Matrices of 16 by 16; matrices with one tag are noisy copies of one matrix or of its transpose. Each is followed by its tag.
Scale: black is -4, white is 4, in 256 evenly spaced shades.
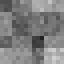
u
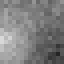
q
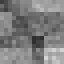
u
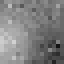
q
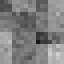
u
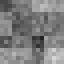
u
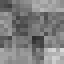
u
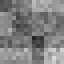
u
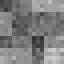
u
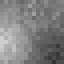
q
